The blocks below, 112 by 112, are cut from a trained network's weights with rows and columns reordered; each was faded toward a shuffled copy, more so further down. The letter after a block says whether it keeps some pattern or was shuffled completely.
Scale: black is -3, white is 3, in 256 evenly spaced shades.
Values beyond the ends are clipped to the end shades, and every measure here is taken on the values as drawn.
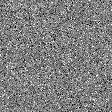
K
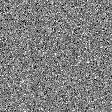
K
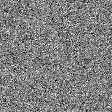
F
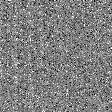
F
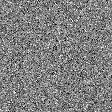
F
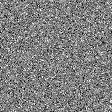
F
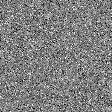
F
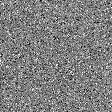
K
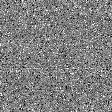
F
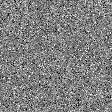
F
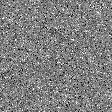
K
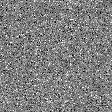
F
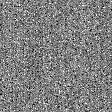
F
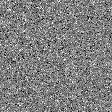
K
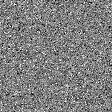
K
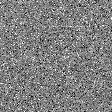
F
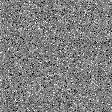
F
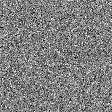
K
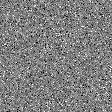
K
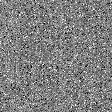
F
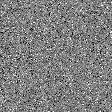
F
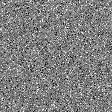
K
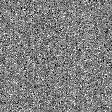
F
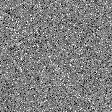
K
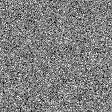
K
